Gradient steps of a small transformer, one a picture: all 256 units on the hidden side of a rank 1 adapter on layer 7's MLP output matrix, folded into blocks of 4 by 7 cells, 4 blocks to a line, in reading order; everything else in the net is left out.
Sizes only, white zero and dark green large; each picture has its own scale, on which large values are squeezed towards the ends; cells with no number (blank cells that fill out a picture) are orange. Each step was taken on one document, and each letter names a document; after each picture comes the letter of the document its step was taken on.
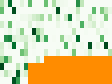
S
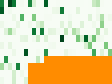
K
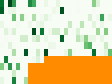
K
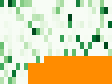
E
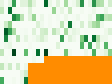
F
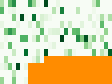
K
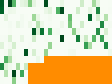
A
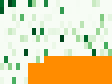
K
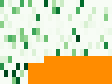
S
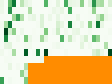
F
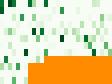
K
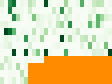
F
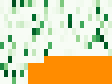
A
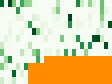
E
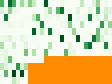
A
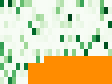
E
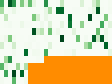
A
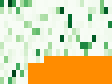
E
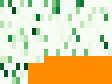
S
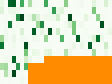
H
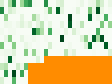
A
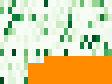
F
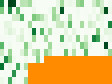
E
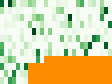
E
